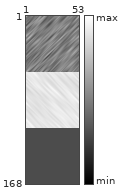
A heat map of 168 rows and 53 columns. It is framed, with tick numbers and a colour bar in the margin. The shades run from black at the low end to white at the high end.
It is made of 3 by 1 panels. Panel 1,1: middling, slanting up to the right. Panel 2,1: very high, slanting down to the right, faint in contrast. Panel 3,1: low, flat.
